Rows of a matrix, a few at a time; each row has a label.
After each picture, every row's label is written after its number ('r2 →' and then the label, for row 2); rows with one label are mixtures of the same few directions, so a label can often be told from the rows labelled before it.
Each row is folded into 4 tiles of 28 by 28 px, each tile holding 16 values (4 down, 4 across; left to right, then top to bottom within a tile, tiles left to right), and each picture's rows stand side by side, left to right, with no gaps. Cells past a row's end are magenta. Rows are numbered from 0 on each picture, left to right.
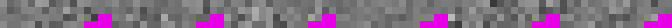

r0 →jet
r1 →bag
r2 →bag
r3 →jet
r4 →bag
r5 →jet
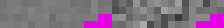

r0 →bag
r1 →jet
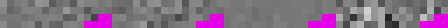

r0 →jet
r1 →jet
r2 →bag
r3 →bag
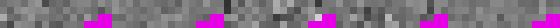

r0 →bag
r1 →jet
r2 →jet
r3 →bag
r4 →bag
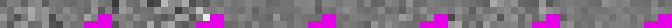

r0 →bag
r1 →jet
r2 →bag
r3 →jet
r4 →bag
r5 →bag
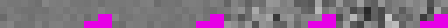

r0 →bag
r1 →bag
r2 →bag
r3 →bag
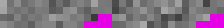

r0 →jet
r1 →jet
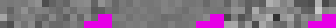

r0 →bag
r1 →jet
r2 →bag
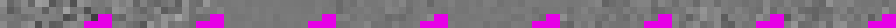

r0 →jet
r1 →jet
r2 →bag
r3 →jet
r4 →jet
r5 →bag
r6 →bag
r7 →bag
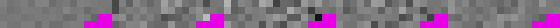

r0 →jet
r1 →jet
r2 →jet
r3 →jet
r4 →jet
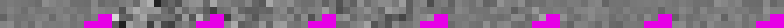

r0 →bag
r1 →bag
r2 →bag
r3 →jet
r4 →jet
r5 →bag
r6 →bag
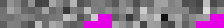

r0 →jet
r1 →bag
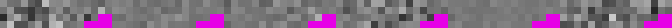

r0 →bag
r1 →jet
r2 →jet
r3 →jet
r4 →bag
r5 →bag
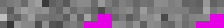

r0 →bag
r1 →bag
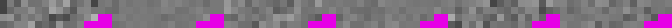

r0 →jet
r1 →jet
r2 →jet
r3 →bag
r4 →bag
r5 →jet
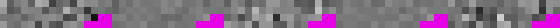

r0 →jet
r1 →jet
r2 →bag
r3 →jet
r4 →bag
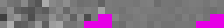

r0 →bag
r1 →bag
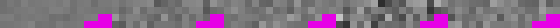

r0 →jet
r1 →bag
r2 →jet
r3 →bag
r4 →bag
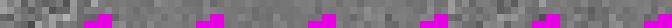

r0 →jet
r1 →bag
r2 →bag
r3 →bag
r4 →jet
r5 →bag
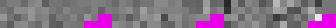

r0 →bag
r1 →bag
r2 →jet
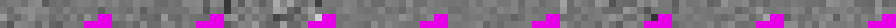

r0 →bag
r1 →bag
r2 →jet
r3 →jet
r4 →jet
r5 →jet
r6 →jet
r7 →bag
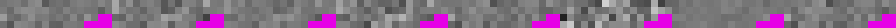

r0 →bag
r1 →jet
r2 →jet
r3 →jet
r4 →bag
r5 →bag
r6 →jet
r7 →bag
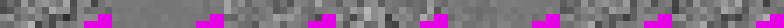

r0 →jet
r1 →bag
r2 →jet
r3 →bag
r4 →bag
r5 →jet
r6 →jet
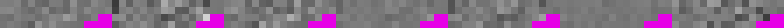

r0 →jet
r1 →jet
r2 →jet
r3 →jet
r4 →jet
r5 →bag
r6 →jet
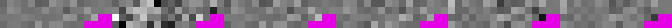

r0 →jet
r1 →bag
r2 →jet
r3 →jet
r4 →jet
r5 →jet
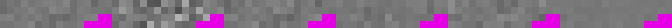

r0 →jet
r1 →jet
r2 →jet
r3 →bag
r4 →jet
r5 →bag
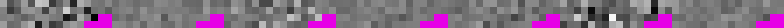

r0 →jet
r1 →bag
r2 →jet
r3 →jet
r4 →jet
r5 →bag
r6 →jet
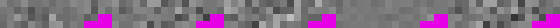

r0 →bag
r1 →jet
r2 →jet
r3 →jet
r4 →jet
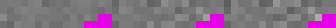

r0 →bag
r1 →jet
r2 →jet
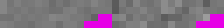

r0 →jet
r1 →jet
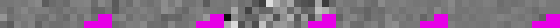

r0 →bag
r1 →jet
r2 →bag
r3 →bag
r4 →jet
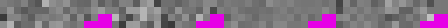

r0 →bag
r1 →bag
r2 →bag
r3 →jet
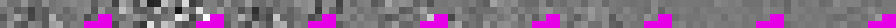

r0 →bag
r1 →jet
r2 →bag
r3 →jet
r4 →bag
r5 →bag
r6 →bag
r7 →jet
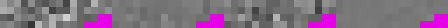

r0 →jet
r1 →bag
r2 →bag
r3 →jet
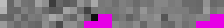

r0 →jet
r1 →bag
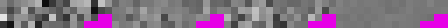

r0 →bag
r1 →bag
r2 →bag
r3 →jet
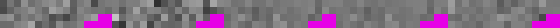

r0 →jet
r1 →bag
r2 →bag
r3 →bag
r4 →jet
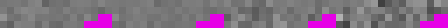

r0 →bag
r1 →bag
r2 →bag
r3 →bag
